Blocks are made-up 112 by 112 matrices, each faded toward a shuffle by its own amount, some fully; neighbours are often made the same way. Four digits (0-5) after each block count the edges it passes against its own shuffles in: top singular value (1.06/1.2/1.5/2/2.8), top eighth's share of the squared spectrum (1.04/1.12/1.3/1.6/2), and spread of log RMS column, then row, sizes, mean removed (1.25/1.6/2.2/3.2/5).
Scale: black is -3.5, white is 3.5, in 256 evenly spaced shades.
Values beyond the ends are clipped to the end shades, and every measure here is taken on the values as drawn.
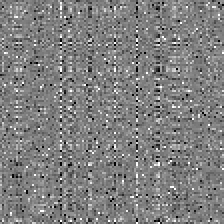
5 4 3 2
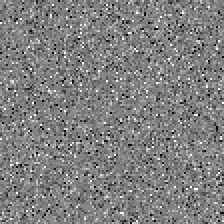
0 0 0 0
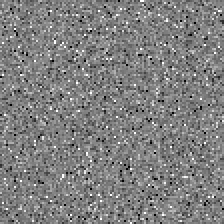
0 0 0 0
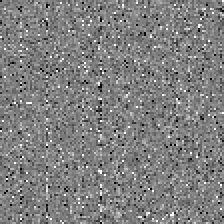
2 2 2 0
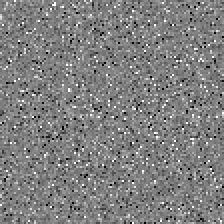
0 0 0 0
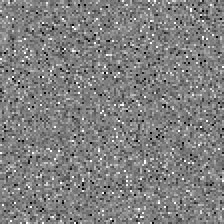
0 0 0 0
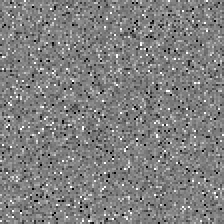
0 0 0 0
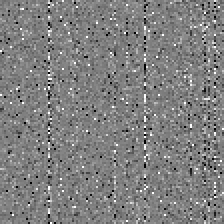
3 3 3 0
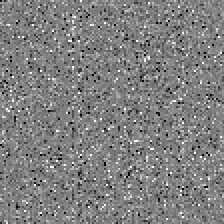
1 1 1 0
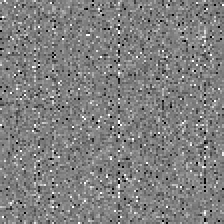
2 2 2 0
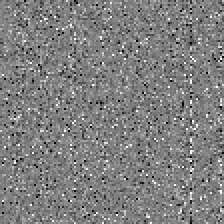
2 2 2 0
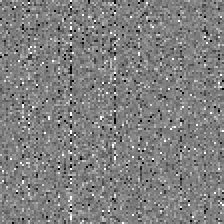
2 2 3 0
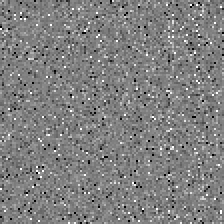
0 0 1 0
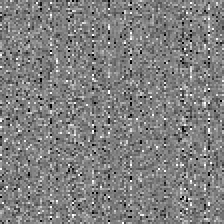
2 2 4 0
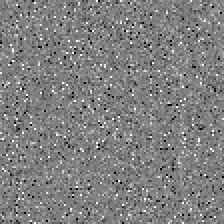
0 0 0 0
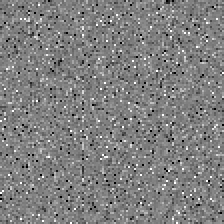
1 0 0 0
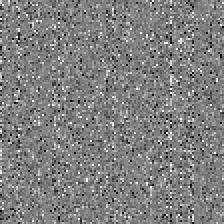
2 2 3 0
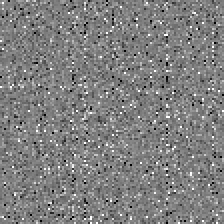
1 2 2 0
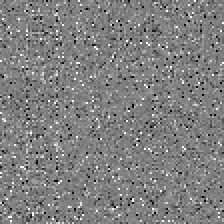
3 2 1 0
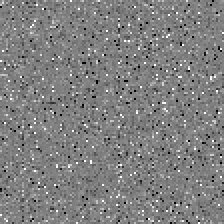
2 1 1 0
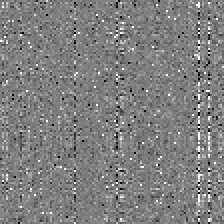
5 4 3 1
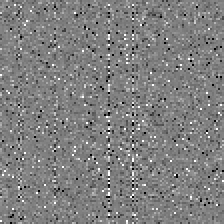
4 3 2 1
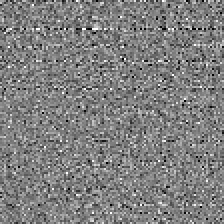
4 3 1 3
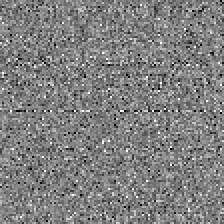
4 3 1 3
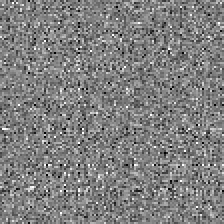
4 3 2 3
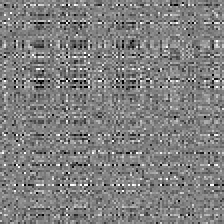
5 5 3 4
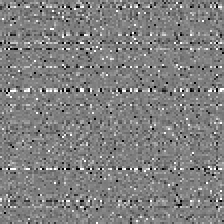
5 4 2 3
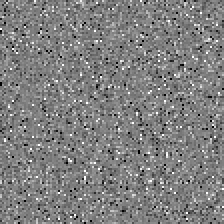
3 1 0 0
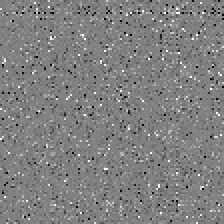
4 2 1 1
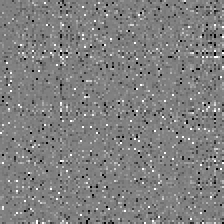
4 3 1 1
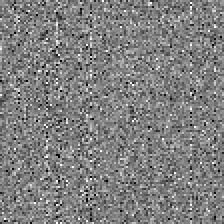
1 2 3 0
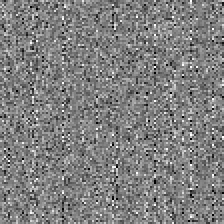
1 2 4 0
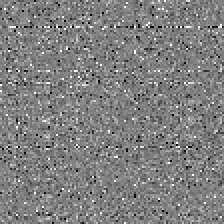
4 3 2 2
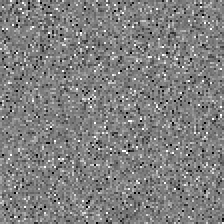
2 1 0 0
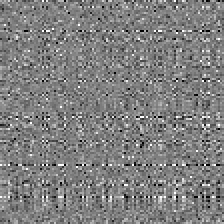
5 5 3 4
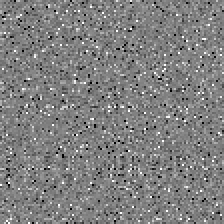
3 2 0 1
